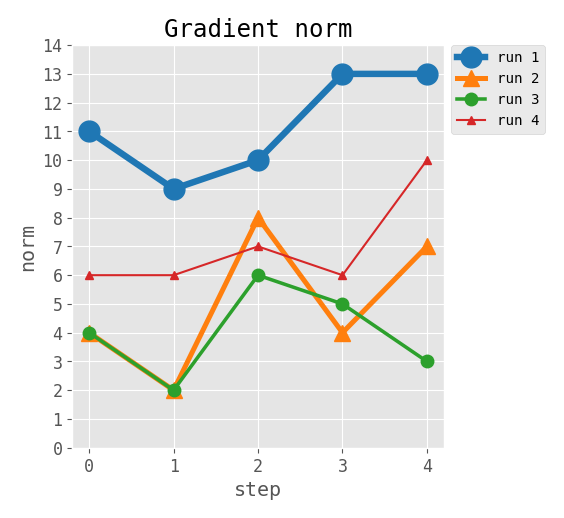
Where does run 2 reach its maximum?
2
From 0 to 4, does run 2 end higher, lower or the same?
higher
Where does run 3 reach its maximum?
2
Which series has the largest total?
run 1
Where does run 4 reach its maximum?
4
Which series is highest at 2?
run 1
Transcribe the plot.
Title: Gradient norm
x-axis: step, ticks 0 1 2 3 4
y-axis: norm, ticks 0 1 2 3 4 5 6 7 8 9 10 11 12 13 14
Legend: run 1, run 2, run 3, run 4
Values:
run 1: 11 9 10 13 13
run 2: 4 2 8 4 7
run 3: 4 2 6 5 3
run 4: 6 6 7 6 10
